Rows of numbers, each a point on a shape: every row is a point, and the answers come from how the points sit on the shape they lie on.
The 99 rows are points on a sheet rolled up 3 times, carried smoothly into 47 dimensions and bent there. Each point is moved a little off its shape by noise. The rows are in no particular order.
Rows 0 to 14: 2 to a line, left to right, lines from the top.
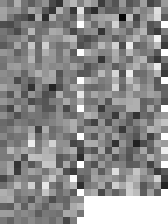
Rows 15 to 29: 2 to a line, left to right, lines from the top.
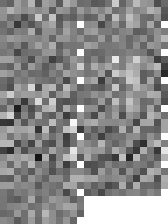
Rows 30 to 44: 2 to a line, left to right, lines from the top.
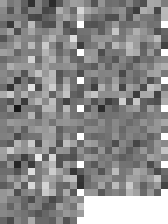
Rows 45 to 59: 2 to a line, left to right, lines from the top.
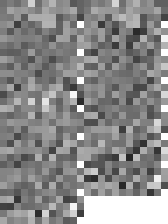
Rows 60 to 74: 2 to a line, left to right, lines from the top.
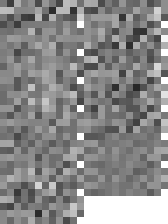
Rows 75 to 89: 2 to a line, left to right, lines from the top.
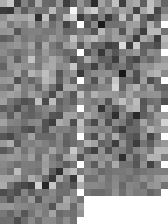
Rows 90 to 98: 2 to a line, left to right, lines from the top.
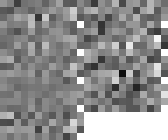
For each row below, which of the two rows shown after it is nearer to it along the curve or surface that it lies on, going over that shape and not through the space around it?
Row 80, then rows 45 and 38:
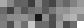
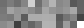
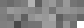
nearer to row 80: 45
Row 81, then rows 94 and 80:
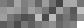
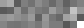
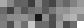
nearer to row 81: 94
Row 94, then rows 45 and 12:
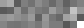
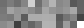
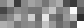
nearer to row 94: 45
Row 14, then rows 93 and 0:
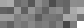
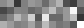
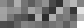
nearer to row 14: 0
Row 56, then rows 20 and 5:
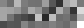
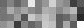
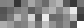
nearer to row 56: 20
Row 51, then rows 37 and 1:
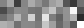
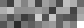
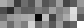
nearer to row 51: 1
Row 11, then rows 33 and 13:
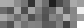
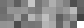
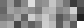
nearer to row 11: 33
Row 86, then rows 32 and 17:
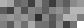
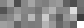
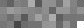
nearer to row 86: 32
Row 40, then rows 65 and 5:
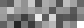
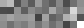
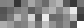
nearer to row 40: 5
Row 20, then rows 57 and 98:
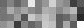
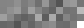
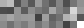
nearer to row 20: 98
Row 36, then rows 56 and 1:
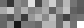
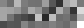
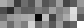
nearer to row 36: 56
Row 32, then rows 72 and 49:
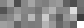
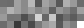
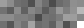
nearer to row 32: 72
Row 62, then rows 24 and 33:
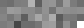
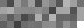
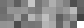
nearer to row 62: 24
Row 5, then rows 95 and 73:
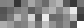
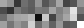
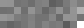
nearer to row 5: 95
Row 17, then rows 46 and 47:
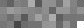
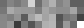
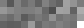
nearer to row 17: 47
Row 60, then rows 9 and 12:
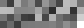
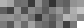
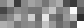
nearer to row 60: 9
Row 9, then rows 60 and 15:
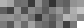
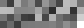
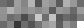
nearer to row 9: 60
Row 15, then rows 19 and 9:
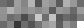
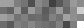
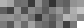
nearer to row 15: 19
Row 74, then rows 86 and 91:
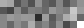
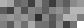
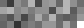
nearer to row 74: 86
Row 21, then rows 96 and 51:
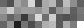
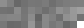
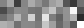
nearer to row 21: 51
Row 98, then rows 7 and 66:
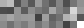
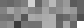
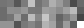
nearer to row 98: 66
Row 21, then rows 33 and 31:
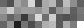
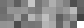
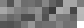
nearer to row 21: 33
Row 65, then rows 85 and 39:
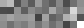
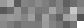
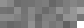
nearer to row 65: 85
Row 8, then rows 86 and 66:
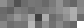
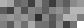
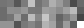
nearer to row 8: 66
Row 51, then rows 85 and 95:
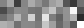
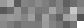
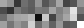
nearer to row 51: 95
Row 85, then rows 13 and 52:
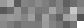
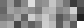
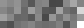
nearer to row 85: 52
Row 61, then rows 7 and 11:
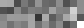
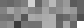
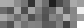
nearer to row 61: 11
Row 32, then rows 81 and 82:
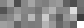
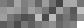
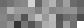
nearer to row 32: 82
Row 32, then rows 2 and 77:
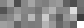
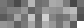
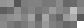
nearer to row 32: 2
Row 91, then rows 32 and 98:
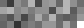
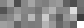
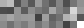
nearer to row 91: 32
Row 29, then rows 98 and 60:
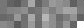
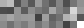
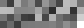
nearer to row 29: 98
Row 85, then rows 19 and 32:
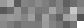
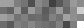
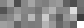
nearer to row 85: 19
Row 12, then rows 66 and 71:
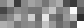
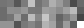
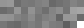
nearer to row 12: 66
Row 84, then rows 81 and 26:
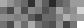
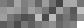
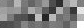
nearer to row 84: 26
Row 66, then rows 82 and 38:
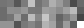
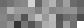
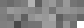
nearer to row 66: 82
